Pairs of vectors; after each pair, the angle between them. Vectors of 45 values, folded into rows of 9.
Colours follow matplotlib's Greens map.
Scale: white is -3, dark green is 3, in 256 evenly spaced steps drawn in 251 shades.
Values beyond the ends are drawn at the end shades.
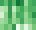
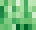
nearly opposite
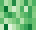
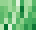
partly aligned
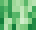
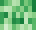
orthogonal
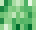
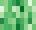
orthogonal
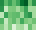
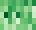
partly aligned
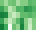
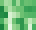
nearly parallel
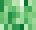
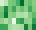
partly opposed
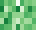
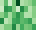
nearly opposite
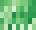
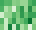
nearly parallel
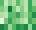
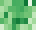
partly opposed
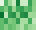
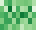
partly aligned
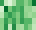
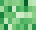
orthogonal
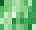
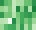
partly aligned
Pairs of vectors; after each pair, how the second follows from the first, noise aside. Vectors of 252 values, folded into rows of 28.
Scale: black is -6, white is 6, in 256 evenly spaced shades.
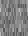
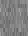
shrunk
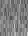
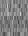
wrapped around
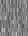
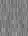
shrunk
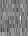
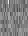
wrapped around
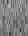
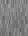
shrunk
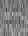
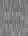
shrunk
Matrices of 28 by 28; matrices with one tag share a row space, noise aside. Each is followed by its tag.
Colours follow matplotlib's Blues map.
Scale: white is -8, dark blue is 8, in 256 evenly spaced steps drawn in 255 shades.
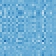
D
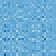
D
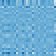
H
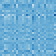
H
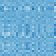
H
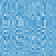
D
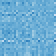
H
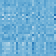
H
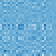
D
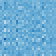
D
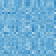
H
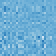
D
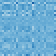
H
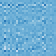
D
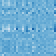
H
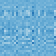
H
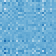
D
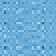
D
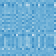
H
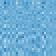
D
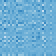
D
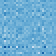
D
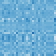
H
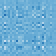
D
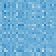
D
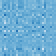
D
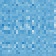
H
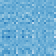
H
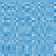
H
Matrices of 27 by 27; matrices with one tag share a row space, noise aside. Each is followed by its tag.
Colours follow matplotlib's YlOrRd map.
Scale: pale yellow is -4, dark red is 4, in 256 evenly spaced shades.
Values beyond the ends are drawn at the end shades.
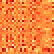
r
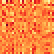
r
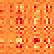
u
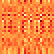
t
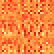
t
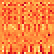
t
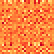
t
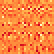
t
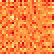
r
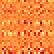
t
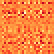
t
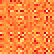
u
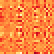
u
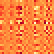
u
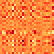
r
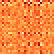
t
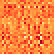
t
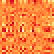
r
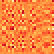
r
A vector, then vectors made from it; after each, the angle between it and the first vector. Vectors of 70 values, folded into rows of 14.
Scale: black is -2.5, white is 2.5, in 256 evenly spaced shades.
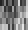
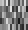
partly opposed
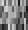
nearly opposite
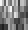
nearly opposite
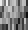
nearly opposite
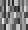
orthogonal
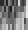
nearly parallel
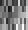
nearly parallel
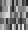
orthogonal
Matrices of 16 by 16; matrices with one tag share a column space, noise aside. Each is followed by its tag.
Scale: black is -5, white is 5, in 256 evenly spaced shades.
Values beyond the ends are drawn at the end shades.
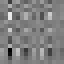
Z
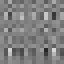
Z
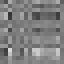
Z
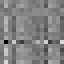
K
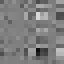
Z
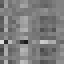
K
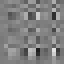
Z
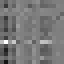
K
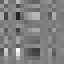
Z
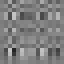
Z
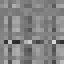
K
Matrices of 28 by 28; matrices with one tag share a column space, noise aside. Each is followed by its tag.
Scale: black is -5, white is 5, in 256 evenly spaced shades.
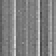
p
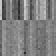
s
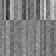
s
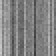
p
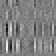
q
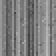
p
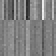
s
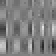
q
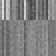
s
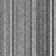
p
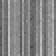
p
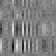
q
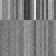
s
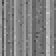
p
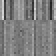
s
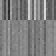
s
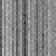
p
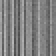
p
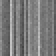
p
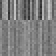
s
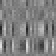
q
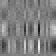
q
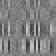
q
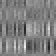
q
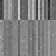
s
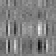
q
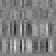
q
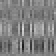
q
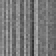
p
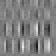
q
